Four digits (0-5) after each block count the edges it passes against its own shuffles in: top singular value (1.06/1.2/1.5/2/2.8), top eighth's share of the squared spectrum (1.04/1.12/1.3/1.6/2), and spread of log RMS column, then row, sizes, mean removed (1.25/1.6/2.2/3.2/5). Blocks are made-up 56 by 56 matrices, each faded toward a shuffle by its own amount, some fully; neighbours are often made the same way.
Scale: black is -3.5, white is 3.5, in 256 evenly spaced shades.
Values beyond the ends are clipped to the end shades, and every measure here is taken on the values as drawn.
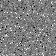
0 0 0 0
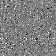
3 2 0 1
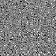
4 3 1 1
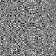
4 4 2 2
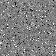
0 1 0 0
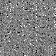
2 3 1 0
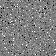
1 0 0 0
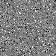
0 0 0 0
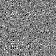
3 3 1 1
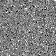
2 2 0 0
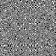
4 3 1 2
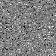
3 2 1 1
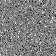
1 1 0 0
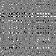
4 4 2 3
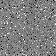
1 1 0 0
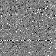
3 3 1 2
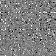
3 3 1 2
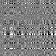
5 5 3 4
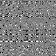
4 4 1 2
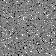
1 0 0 0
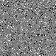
2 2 0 0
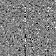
3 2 2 0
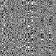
4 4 3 2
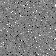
0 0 0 0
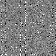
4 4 3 1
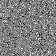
1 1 0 0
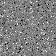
0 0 0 0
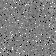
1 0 0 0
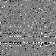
4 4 2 2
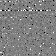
3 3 0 1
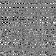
2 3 2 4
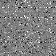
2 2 1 2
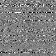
2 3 0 3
